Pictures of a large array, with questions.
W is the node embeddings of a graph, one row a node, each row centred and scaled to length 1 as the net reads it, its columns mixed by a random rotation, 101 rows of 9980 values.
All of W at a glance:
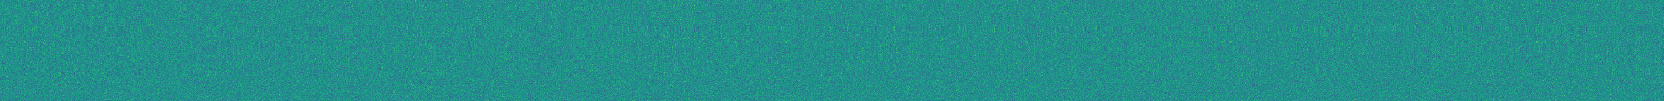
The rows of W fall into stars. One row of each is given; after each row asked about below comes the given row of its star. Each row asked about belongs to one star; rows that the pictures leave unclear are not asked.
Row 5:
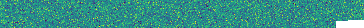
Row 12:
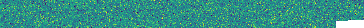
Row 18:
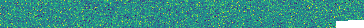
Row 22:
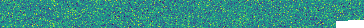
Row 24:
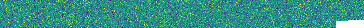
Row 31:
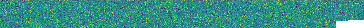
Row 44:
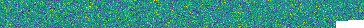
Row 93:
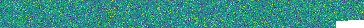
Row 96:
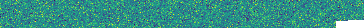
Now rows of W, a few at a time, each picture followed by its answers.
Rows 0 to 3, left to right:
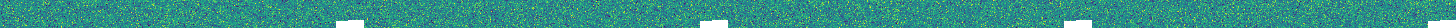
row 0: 24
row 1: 96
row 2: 24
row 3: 31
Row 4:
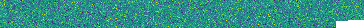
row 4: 5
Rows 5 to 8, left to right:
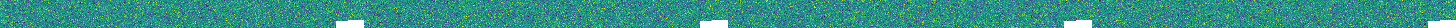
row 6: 5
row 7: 44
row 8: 5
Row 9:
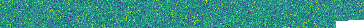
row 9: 44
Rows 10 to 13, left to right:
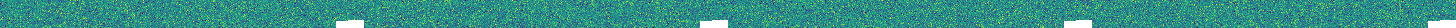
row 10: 18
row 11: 24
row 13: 12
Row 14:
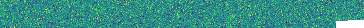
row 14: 5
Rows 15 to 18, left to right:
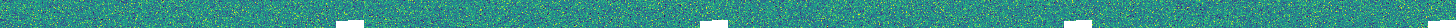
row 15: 12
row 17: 5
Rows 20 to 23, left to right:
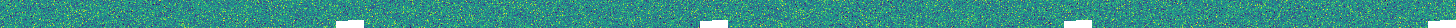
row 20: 22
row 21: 5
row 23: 5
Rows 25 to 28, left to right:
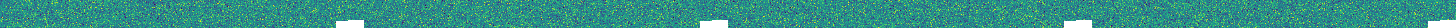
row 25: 18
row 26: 12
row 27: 12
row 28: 12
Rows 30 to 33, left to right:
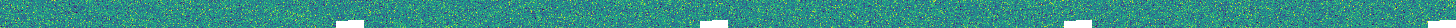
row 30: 12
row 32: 31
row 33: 96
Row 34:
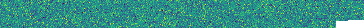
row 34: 24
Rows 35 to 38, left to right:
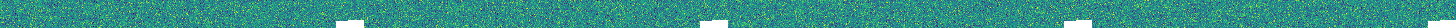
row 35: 96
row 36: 96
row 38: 31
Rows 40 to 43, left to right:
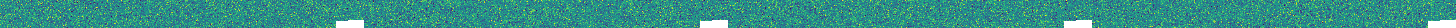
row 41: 24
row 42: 24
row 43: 31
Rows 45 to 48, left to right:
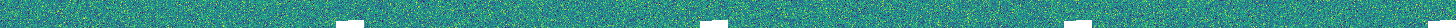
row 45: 31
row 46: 31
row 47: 22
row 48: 22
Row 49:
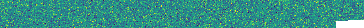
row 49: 44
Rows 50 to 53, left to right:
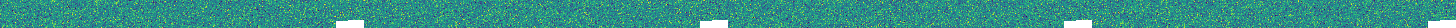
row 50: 22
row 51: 31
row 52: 22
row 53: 31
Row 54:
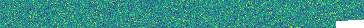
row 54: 18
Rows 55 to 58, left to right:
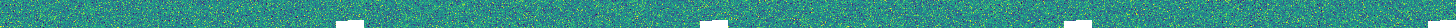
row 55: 96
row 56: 96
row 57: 96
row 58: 18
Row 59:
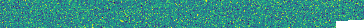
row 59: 31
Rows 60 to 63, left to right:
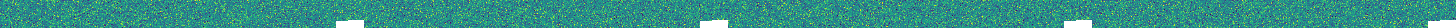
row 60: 22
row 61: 22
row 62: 22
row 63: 93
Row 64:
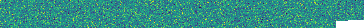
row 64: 12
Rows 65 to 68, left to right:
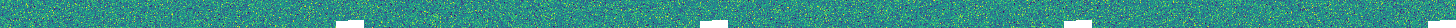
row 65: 44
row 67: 44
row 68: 5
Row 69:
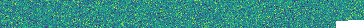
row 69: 5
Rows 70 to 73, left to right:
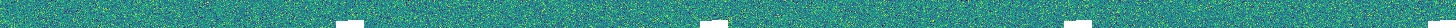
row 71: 12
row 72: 96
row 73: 5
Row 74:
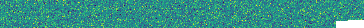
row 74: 96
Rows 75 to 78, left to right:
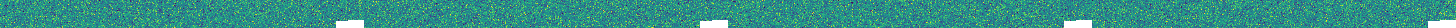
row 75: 96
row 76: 93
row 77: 12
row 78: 5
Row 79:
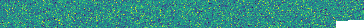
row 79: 24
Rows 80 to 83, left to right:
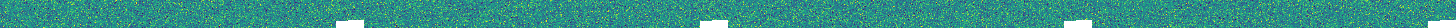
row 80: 18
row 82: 22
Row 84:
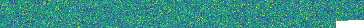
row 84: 24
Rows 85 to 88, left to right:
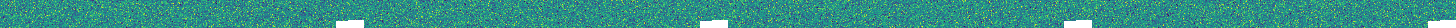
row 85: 93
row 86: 22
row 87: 5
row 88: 93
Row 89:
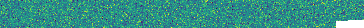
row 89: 31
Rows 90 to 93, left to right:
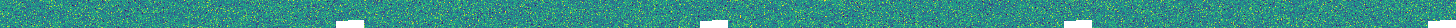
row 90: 22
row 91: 12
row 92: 22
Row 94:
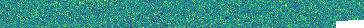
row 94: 18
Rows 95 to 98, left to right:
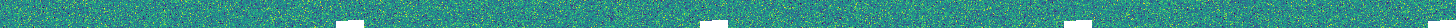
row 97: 93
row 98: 18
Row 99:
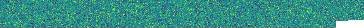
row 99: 12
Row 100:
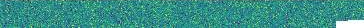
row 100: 96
